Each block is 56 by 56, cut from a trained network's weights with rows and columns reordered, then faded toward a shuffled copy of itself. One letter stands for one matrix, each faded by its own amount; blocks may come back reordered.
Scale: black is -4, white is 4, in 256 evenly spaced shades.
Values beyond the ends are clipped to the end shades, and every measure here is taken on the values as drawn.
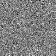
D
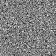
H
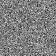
D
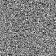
H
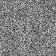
H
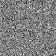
H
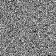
H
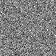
H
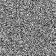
D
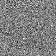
H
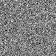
D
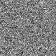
D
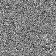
D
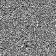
D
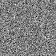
D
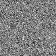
D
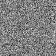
D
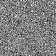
H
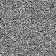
H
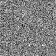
H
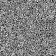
H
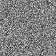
D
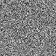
H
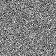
H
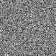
H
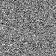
H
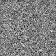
H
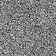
H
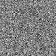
H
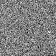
H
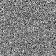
H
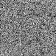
H
